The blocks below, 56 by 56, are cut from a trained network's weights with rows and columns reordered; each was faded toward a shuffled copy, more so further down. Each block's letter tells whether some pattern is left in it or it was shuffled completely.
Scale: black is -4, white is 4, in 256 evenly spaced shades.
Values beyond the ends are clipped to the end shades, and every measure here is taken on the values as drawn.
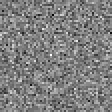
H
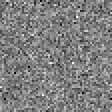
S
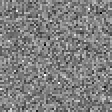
S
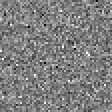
S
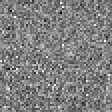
H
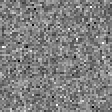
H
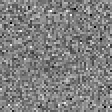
H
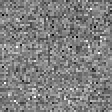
H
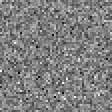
H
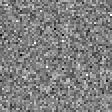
S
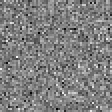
H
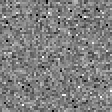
H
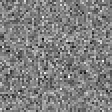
H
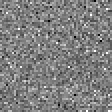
S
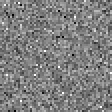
S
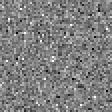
S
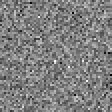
S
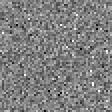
S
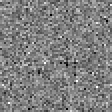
H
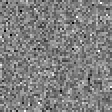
S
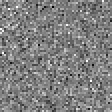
S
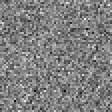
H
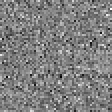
H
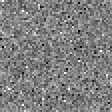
S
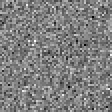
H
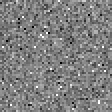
S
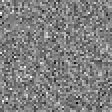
S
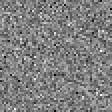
S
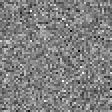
H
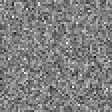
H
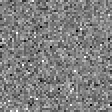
S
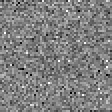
H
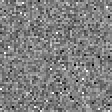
S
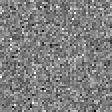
H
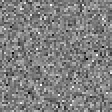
H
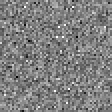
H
